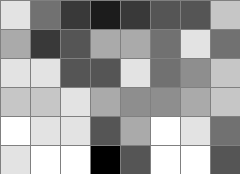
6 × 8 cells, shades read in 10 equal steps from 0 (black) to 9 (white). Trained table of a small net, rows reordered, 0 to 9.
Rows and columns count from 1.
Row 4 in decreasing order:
8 7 7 7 6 6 5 5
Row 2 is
6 2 3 6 6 4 8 4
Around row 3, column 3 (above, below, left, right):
3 8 8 3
